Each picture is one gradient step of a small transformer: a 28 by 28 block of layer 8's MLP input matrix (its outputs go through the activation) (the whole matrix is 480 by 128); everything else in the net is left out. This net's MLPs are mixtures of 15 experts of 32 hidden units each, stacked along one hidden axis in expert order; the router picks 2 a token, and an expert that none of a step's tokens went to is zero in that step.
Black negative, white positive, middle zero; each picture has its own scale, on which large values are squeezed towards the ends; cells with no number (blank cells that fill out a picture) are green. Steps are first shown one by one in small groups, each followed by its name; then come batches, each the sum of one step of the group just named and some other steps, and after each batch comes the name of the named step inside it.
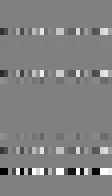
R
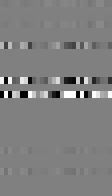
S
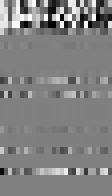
S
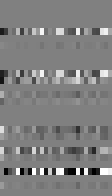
R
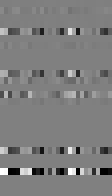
S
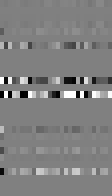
S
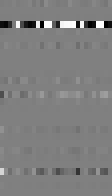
S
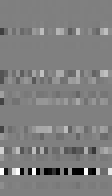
R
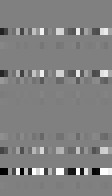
R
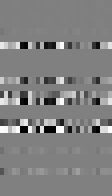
S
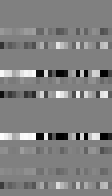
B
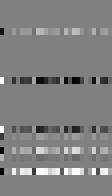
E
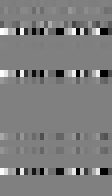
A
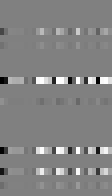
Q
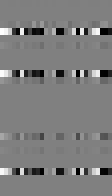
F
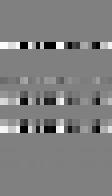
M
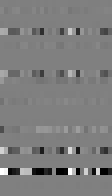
F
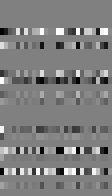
E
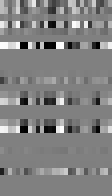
M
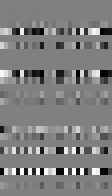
F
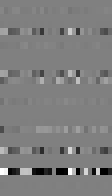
Q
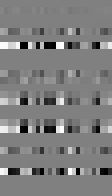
M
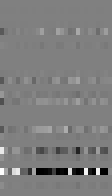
B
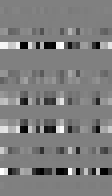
M
